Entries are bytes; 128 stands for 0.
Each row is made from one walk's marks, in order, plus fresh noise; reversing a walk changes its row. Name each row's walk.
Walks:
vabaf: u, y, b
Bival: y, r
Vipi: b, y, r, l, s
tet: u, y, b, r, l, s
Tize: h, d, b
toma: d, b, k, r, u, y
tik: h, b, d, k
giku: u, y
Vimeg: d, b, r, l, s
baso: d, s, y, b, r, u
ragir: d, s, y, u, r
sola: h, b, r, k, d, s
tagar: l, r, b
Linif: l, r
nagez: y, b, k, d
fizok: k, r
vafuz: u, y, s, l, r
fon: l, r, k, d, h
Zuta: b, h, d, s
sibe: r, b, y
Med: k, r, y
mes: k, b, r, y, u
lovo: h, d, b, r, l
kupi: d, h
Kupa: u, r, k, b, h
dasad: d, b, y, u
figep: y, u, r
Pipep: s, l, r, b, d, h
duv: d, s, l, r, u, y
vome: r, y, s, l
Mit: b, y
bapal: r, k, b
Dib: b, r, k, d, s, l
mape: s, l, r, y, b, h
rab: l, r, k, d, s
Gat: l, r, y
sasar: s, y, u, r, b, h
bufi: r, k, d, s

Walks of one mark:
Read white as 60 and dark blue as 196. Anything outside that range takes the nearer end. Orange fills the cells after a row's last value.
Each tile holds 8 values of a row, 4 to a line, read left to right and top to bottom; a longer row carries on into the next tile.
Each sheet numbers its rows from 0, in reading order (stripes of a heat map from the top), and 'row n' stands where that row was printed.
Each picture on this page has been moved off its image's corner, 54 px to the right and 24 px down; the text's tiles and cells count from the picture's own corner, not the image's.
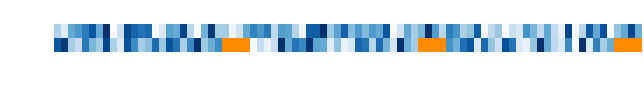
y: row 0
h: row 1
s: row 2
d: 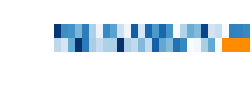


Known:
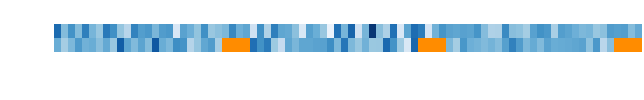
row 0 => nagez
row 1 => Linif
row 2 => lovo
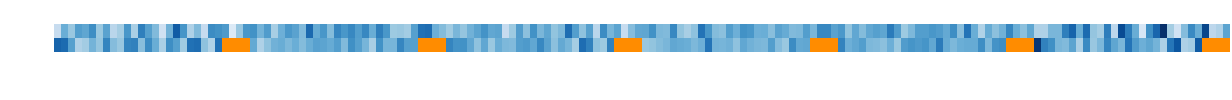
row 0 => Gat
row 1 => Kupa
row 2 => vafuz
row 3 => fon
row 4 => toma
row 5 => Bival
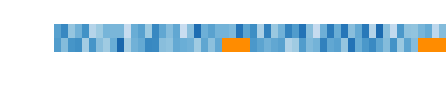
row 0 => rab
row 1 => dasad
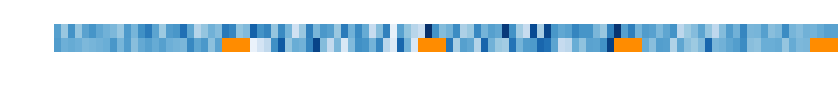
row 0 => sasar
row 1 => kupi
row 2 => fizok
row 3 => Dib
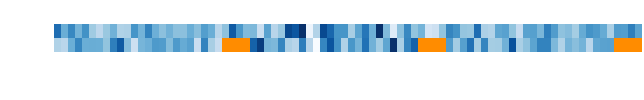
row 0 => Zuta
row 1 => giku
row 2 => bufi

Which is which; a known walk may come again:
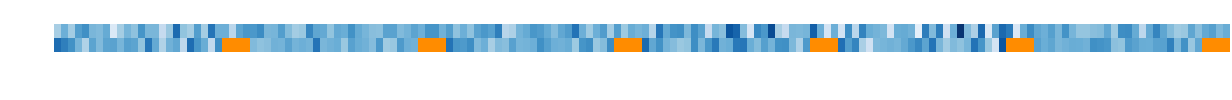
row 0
vome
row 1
fon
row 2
ragir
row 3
sibe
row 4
Linif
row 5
mape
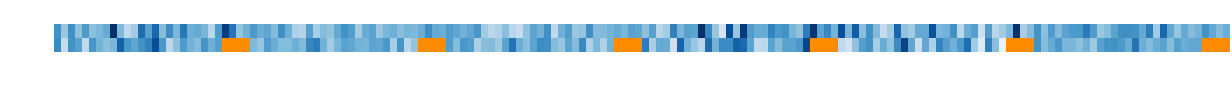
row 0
bapal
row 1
Pipep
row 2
Vimeg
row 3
fizok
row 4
Tize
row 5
toma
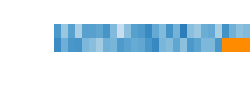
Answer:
baso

